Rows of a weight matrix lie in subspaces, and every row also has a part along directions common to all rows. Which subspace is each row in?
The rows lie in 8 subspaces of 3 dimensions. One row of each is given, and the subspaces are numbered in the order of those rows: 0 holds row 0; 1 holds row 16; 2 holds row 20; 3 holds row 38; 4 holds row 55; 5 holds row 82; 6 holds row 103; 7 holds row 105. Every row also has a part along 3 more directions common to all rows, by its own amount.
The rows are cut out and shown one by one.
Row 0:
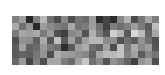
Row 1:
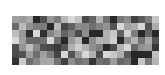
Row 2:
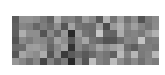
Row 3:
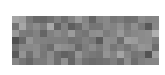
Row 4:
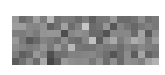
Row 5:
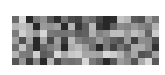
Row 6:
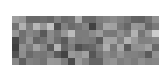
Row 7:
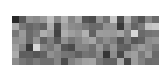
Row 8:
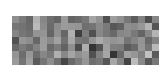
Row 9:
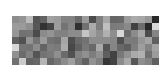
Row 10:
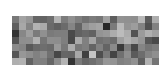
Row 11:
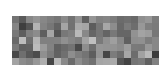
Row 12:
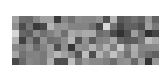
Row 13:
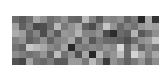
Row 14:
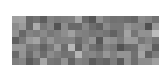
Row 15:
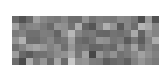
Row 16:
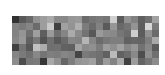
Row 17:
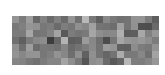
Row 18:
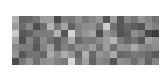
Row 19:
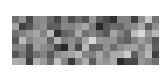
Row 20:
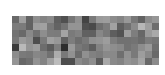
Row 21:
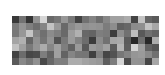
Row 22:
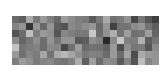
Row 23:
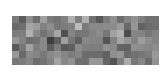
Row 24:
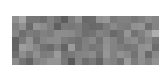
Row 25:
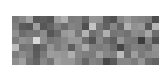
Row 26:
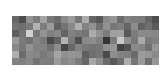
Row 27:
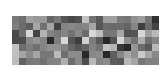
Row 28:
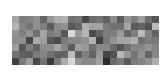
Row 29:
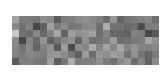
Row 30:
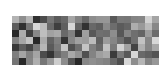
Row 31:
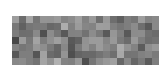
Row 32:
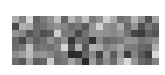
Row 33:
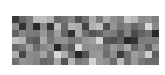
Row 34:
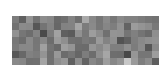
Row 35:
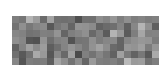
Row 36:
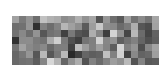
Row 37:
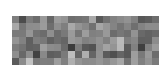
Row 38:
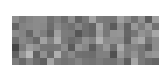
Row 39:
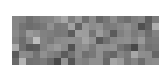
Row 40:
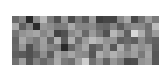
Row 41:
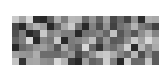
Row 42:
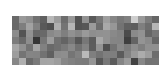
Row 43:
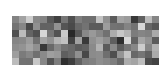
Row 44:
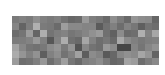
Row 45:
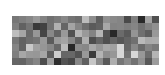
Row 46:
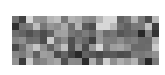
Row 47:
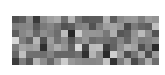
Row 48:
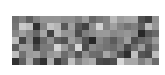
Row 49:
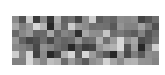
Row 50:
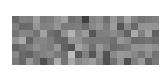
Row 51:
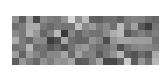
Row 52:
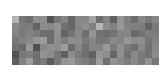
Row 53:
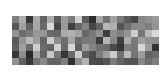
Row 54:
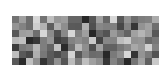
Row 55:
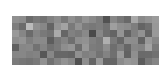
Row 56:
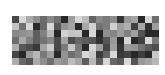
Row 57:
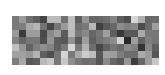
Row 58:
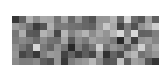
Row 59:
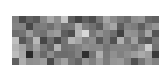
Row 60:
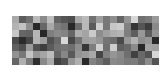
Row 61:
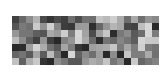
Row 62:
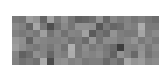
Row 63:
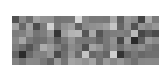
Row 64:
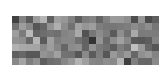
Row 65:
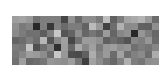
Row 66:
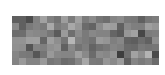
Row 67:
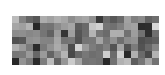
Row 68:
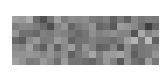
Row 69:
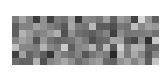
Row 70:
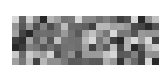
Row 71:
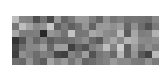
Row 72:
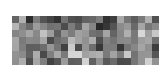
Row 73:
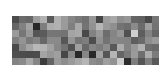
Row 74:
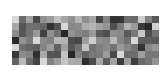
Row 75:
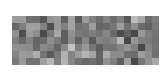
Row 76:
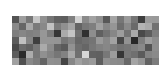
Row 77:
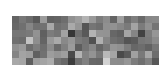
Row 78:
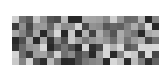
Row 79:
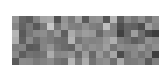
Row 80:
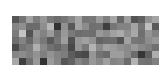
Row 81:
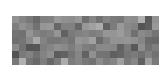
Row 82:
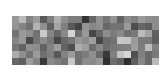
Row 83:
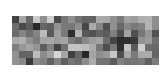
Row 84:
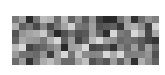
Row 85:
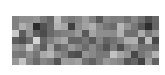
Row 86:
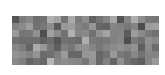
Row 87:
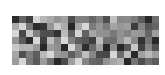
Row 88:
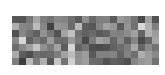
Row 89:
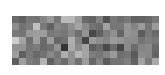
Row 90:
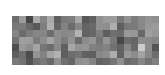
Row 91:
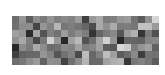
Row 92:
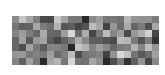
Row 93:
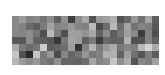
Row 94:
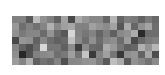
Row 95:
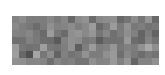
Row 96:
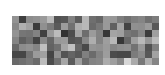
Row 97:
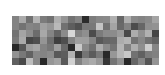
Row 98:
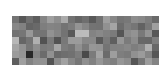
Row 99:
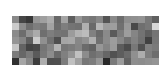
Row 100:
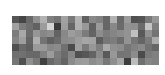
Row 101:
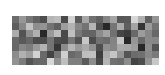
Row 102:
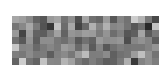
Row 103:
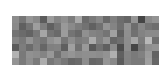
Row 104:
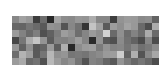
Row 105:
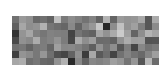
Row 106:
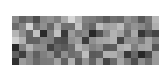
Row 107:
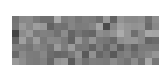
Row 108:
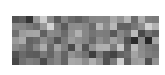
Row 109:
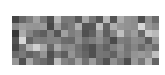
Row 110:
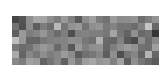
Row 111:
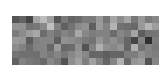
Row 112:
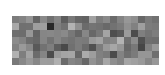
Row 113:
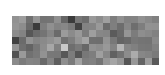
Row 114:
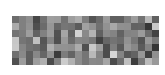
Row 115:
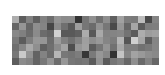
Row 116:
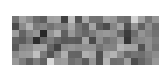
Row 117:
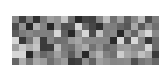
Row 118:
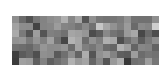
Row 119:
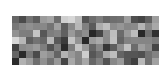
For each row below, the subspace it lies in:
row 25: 5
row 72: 0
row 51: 4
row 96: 5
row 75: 1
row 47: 3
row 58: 1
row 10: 7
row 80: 1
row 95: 3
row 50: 5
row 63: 3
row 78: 3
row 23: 4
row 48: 0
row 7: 1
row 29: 7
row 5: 0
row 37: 2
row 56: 3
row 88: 7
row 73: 6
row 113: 4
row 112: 2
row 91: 4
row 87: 6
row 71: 2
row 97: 5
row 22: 4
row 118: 4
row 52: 1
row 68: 6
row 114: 3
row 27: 4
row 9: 1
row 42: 1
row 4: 5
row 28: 5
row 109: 7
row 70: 6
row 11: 0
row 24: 2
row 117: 3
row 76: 3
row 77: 5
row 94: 3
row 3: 2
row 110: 2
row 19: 0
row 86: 1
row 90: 2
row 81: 7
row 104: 5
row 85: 6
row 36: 0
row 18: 7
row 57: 1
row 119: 4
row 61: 0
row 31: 0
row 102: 1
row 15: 7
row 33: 2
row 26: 4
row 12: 7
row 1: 4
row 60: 6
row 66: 5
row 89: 4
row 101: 1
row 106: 4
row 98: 3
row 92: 5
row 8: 3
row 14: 2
